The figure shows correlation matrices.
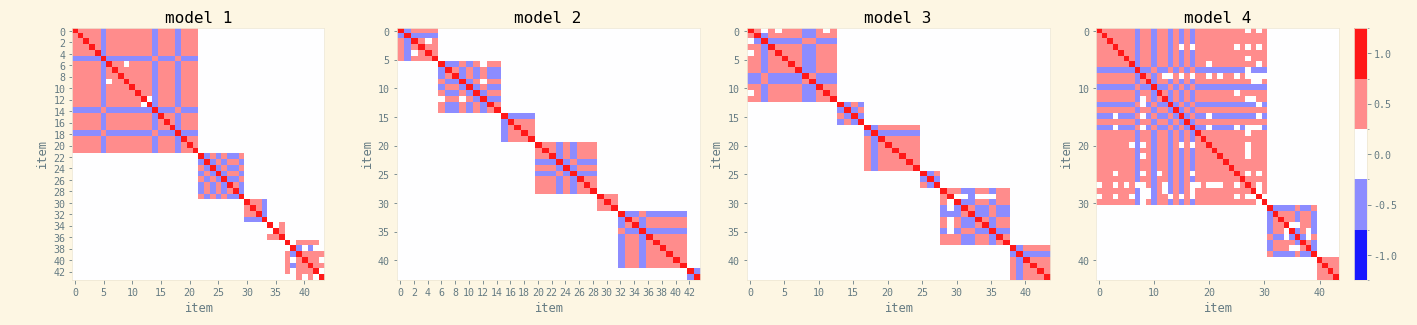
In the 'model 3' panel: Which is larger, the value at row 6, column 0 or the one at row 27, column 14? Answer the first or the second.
the first
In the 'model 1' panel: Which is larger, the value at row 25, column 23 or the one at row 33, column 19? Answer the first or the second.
the first
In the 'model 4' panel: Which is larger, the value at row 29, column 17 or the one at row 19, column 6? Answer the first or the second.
the second
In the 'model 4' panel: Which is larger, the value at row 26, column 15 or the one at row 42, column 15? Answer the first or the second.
the second
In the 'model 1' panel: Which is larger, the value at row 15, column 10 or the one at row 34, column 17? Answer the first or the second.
the first
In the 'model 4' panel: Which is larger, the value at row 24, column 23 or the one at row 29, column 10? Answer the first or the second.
the first
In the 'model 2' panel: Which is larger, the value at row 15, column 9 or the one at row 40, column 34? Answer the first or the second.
the second
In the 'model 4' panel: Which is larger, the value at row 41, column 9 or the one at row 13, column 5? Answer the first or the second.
the first
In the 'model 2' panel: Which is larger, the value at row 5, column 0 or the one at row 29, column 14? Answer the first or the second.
the first
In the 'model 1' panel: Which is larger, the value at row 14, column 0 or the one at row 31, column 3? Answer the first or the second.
the second
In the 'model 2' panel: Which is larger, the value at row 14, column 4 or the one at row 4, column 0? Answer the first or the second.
the second
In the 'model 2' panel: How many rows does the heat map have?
44
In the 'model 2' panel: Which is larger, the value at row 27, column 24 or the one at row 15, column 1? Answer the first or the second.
the first
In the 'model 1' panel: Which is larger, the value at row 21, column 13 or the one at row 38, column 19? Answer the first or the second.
the first
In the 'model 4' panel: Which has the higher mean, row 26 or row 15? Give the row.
26
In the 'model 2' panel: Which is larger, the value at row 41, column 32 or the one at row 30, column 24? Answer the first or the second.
the second
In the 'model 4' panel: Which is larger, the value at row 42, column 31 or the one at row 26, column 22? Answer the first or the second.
the second
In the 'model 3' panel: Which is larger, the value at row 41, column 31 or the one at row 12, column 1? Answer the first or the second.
the second
